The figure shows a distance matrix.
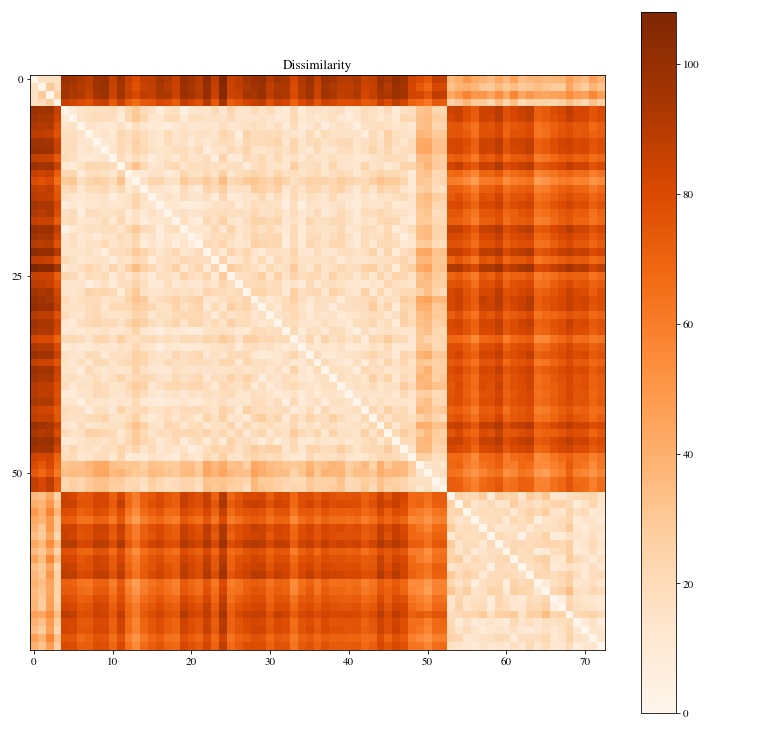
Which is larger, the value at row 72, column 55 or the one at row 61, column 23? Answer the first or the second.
the second
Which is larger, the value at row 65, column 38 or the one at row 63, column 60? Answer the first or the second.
the first
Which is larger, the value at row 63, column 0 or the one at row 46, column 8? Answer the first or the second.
the first
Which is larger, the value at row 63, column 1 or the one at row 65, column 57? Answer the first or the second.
the first
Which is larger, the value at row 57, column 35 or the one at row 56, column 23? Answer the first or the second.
the first
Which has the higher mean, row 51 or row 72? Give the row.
72
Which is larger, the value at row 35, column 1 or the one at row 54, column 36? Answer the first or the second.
the first
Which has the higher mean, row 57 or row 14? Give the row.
57
